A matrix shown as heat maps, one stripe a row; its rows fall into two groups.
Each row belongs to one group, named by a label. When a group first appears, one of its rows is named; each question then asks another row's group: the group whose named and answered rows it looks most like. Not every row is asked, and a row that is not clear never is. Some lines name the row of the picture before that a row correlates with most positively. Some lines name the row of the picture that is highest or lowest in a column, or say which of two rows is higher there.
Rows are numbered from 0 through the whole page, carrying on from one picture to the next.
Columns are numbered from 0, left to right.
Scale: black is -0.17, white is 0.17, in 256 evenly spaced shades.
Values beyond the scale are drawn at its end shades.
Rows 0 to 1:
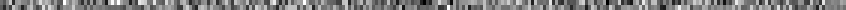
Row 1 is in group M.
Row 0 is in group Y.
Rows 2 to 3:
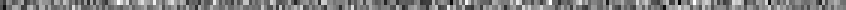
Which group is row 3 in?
M
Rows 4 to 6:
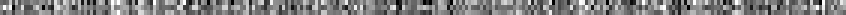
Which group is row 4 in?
Y
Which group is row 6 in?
Y
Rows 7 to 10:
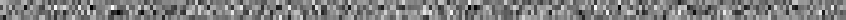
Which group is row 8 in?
M
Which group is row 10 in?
M
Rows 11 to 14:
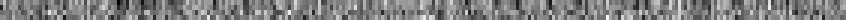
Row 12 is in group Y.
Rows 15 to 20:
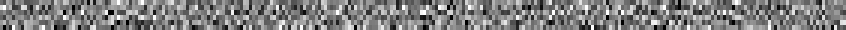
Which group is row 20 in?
M
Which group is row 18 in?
Y
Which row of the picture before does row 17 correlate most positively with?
14
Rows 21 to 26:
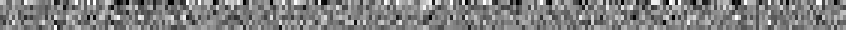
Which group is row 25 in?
M
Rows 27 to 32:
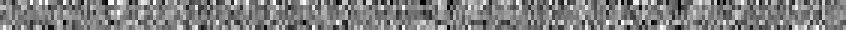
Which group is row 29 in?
Y
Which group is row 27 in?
Y
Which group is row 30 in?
Y
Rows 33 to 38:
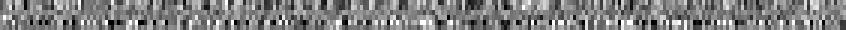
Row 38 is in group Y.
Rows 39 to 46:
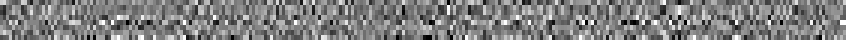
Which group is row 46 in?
Y
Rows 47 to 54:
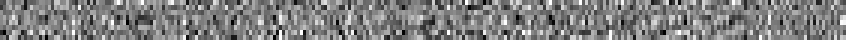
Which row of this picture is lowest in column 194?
53
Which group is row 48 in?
M
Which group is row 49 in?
M
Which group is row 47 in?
Y
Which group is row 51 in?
Y
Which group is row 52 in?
Y
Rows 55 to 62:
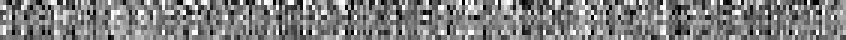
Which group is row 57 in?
Y
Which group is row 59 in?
Y
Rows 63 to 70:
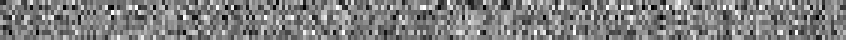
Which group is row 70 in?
Y
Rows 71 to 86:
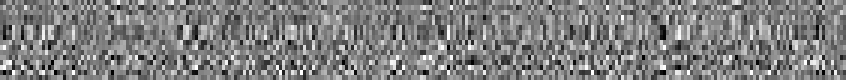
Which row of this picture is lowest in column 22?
72
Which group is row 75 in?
Y
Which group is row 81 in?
Y
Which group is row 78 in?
M
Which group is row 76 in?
M
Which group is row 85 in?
M
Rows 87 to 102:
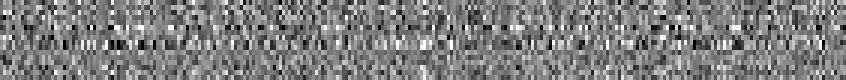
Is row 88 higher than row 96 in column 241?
No
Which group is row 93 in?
Y
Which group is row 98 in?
M
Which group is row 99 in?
M
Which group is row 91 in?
M
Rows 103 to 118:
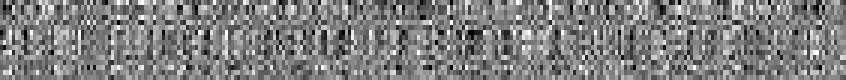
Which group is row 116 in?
Y
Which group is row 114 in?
Y
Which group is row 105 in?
M
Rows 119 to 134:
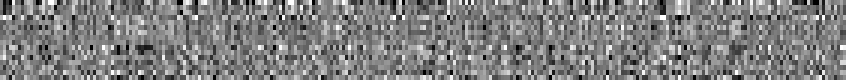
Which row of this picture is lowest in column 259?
122
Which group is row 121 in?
M
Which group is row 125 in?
Y
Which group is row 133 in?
Y
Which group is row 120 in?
M
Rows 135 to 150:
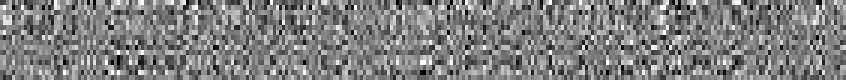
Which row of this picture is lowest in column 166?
141
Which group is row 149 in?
Y
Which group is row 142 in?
M
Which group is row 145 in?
Y
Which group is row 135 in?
Y
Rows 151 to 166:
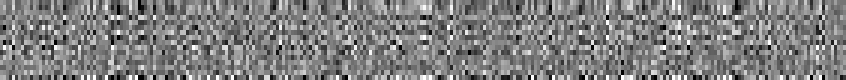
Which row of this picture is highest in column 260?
166
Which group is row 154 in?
Y
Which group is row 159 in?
M
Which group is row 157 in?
Y
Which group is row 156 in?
M
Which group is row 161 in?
M
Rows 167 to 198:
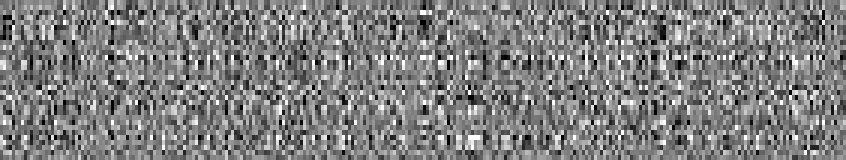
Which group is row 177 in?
Y
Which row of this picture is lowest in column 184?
168
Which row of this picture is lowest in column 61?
178
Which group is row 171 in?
Y
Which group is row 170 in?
M
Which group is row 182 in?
Y
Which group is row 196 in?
M
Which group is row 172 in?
M
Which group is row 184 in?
M
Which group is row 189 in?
M
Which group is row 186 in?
M
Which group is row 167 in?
Y
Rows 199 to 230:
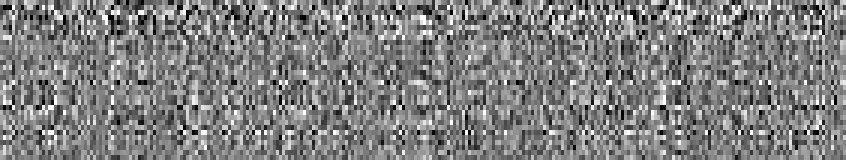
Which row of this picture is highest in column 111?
225
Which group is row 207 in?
Y
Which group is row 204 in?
M
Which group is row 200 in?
M
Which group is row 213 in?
Y
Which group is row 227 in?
M
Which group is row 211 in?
Y
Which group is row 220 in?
M
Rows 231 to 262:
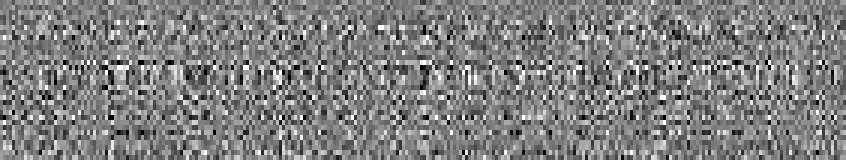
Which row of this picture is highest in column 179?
245
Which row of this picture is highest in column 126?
236
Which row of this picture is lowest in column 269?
245
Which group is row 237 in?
Y
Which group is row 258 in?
M
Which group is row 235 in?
Y
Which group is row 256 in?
M
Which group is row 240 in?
Y
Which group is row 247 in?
M
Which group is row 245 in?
M
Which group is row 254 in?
M
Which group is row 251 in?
M
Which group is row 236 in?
M
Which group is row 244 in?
Y
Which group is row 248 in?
Y
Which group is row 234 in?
M
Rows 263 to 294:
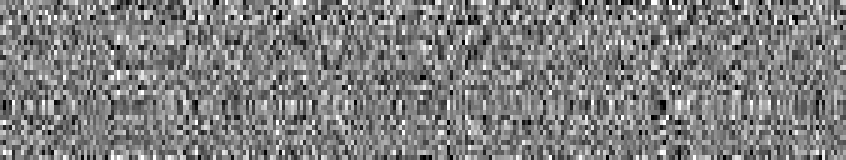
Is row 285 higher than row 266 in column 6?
No
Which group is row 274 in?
M
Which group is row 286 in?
Y
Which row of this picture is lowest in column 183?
264
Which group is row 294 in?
Y
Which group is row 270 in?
Y
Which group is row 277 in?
Y
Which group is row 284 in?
M
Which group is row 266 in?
M
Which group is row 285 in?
M
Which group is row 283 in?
M
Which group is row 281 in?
Y
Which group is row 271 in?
Y
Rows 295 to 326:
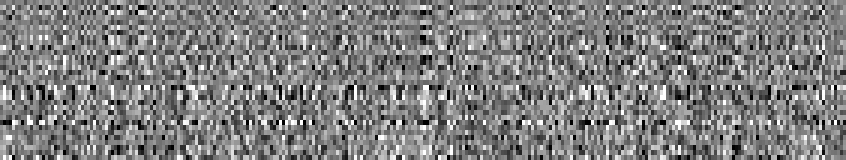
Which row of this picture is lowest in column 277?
319
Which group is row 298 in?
M
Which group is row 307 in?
Y
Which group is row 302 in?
Y
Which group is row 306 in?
Y
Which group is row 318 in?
M
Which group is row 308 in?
M
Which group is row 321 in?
Y
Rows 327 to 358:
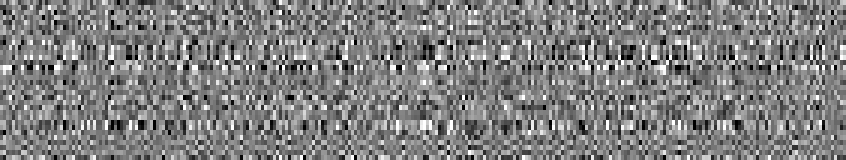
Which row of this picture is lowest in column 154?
348
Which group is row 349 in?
Y
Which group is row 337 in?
Y
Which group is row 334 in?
M
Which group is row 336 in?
Y
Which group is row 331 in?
M
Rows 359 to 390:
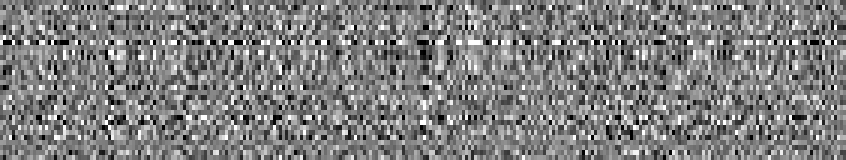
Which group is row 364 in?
M
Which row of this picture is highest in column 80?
382
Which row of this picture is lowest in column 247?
382
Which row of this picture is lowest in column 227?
378
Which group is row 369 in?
Y
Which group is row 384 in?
Y
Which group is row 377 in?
Y
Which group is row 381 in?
Y
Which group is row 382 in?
M
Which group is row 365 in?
M
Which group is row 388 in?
M
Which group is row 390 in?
M
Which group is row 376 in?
M
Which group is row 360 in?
Y
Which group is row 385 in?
Y
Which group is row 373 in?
M
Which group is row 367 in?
M
